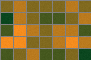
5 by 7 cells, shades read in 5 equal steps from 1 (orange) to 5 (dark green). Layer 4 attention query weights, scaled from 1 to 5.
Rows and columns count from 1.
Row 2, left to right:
5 2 3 4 4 3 2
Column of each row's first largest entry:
1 1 1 3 7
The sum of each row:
19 23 18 13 25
